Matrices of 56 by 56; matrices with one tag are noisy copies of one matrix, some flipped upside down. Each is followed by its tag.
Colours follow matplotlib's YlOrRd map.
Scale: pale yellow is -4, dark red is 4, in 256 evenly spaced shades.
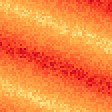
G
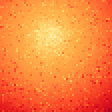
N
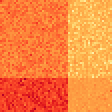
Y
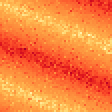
G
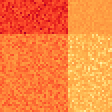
Y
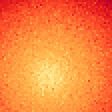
N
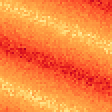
G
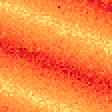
G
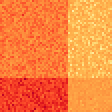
Y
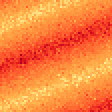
G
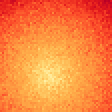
N
